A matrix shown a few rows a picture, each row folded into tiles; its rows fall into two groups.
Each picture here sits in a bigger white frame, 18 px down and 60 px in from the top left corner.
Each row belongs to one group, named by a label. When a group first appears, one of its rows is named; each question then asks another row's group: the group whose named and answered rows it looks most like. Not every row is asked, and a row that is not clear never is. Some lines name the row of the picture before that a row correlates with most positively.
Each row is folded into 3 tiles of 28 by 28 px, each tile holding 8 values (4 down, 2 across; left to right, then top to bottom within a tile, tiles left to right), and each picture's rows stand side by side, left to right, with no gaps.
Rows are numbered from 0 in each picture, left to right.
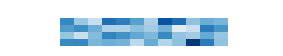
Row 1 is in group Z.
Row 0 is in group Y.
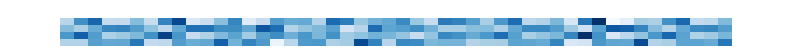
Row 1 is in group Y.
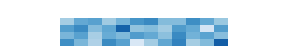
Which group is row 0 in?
Z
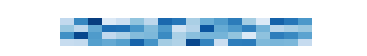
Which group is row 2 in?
Y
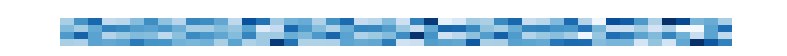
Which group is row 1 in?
Y
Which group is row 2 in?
Z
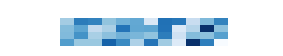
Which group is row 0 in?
Z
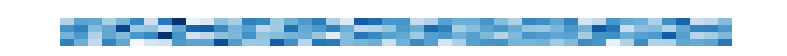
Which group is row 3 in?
Y
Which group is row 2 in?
Z
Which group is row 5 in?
Y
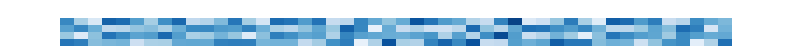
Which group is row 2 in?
Y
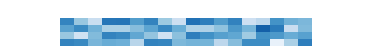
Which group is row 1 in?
Y
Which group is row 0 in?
Y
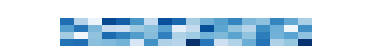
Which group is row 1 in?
Z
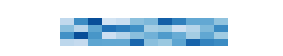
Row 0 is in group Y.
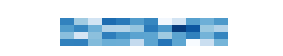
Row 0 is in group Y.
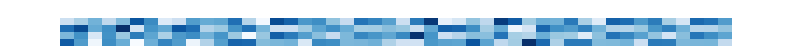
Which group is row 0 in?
Z
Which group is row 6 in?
Y
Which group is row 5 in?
Z
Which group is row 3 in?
Y
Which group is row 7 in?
Y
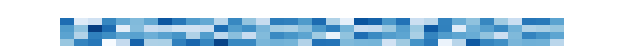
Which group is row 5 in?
Y
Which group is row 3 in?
Y
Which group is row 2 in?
Y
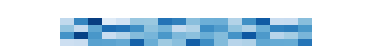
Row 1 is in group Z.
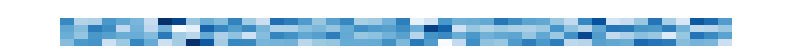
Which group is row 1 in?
Z
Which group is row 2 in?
Y
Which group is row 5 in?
Z
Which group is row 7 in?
Y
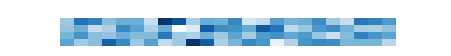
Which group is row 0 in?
Z
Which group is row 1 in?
Z
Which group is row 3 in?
Y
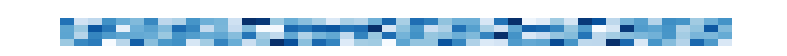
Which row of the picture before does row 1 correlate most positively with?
2
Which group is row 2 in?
Z
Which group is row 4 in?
Z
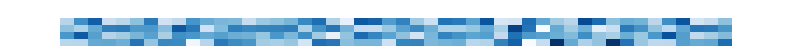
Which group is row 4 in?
Y
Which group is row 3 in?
Y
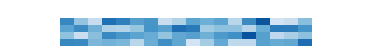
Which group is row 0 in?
Y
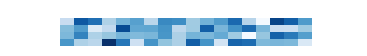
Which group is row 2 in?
Y
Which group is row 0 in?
Z
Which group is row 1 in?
Z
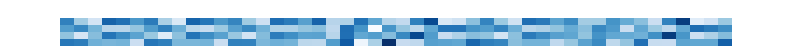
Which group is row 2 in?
Y
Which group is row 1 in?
Y
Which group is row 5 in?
Y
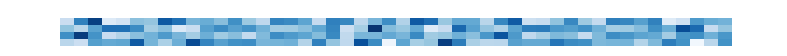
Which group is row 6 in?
Y
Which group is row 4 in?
Z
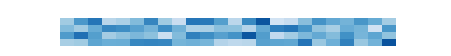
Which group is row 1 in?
Y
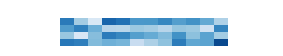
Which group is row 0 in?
Y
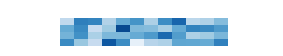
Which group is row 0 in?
Z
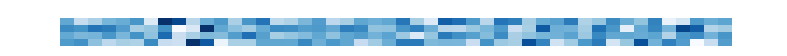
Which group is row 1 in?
Z
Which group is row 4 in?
Y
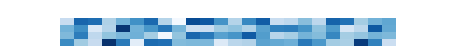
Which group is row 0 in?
Z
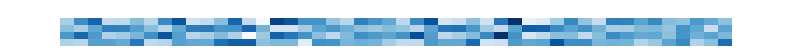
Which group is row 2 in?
Y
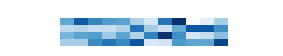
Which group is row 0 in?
Z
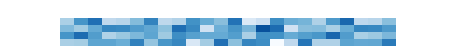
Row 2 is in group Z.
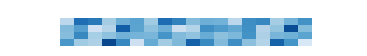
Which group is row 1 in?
Z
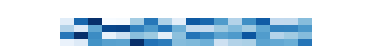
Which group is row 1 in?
Y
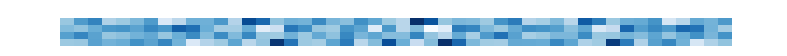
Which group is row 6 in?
Z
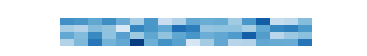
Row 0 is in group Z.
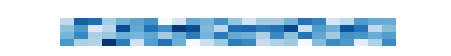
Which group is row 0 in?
Z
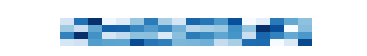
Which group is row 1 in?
Y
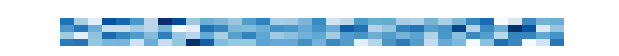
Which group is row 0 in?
Y
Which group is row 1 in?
Z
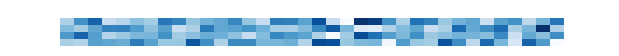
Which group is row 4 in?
Z
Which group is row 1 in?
Z
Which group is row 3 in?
Y
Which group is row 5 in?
Z
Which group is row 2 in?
Y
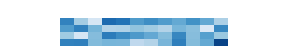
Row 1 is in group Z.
